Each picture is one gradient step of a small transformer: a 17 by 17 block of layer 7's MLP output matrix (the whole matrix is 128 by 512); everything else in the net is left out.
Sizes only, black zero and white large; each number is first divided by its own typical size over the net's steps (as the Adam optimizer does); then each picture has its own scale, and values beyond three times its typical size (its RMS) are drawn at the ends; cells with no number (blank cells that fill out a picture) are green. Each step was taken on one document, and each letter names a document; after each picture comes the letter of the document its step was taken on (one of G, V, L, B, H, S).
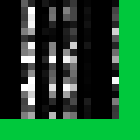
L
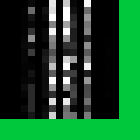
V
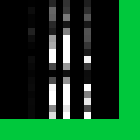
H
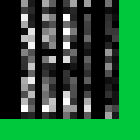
L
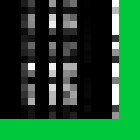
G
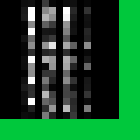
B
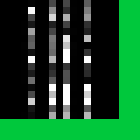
H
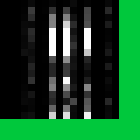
V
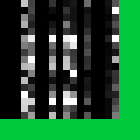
L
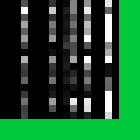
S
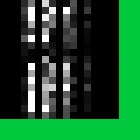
B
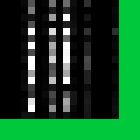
B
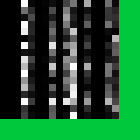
L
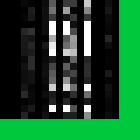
V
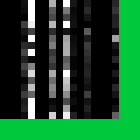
G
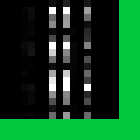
H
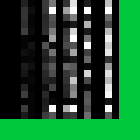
S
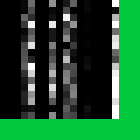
G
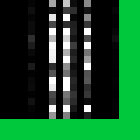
V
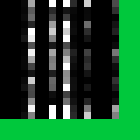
G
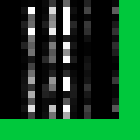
B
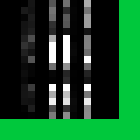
H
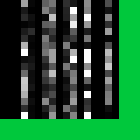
S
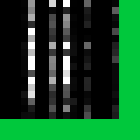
B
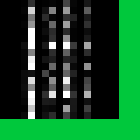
B
